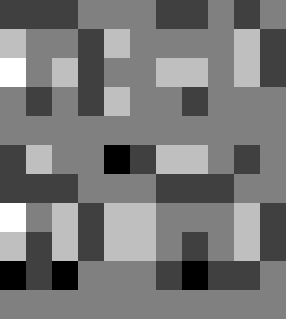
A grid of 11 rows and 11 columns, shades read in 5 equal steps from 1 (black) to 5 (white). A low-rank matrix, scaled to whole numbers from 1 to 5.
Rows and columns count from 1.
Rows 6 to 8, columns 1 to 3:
2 4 3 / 2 2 2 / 5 3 4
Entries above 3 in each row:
0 3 5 1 0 3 0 5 5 0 0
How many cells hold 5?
2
